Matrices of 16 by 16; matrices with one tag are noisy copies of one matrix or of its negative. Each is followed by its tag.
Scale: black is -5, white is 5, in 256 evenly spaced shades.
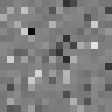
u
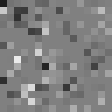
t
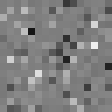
u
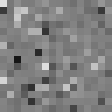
t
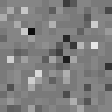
u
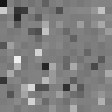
t
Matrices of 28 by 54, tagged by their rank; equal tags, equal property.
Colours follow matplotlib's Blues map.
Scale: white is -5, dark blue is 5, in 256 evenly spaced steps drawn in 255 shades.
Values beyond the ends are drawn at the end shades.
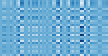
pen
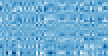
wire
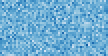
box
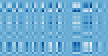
pen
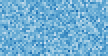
box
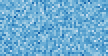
box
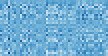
wire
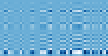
pen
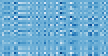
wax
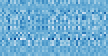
wire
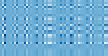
pen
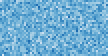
box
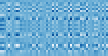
wax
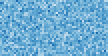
box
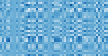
wax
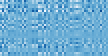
wax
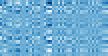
wax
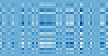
pen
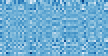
wire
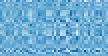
wire
